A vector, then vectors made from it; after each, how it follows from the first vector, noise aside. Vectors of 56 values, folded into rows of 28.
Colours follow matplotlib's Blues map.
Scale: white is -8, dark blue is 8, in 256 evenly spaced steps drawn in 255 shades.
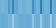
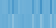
shrunk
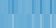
shrunk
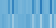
copied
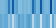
scaled up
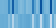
scaled up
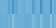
shrunk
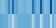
scaled up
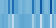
scaled up
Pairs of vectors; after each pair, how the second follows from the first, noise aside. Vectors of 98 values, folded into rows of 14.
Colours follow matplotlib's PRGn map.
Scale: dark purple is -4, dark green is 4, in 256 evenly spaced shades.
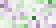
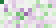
wrapped around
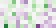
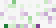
partly zeroed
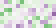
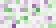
wrapped around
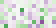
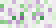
wrapped around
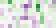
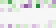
partly zeroed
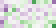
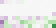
partly zeroed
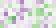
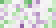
wrapped around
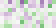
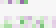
partly zeroed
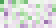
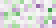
wrapped around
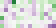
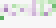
partly zeroed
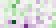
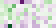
wrapped around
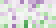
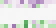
partly zeroed
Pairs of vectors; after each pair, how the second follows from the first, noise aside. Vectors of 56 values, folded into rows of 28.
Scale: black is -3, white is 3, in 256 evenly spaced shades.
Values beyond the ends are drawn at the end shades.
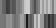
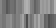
shrunk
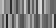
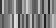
reversed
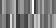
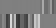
partly zeroed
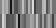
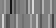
partly zeroed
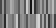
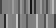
partly zeroed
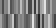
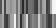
shuffled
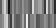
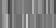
shrunk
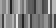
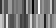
reversed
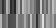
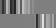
partly zeroed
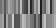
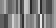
sign-scrambled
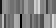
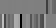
partly zeroed
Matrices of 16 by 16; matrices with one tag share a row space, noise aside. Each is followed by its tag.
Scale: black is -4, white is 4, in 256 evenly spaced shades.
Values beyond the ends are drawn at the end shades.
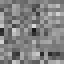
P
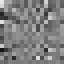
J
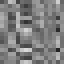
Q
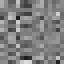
Q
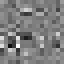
Q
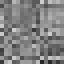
P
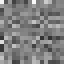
P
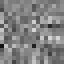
P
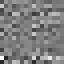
P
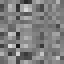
Q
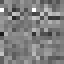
P
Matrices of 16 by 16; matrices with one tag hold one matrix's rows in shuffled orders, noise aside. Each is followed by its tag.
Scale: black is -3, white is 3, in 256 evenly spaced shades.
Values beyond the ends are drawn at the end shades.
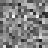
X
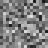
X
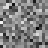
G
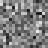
G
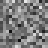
X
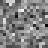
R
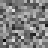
R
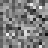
X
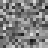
R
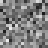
G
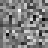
X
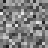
G
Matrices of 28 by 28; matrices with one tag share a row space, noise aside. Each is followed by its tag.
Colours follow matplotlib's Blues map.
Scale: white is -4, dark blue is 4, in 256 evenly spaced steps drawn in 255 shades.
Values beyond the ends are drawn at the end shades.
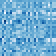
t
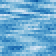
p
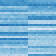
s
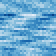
p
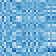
t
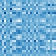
t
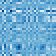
t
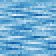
p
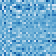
t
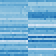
s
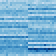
s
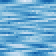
p
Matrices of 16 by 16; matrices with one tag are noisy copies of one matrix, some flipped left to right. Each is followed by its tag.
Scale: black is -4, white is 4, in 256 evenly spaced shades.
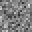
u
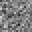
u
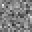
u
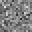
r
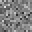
r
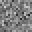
r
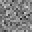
r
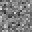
u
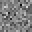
r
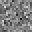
r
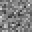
u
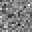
u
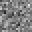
u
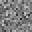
r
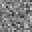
u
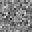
r
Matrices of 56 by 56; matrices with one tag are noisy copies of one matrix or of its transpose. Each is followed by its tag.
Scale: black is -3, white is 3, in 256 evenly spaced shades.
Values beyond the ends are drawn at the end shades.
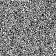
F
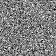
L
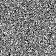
L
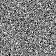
L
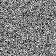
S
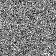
F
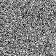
S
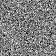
L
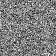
F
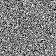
L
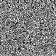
S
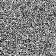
S
